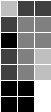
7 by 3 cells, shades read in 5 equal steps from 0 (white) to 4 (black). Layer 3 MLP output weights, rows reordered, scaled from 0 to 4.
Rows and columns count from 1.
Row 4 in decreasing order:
3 2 1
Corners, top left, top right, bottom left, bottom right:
1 3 4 0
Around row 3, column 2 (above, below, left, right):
2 2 4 2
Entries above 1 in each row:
2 3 3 2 2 2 2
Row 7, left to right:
4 4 0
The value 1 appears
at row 1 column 1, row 4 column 3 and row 5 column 3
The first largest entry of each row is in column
2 1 1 1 1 1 1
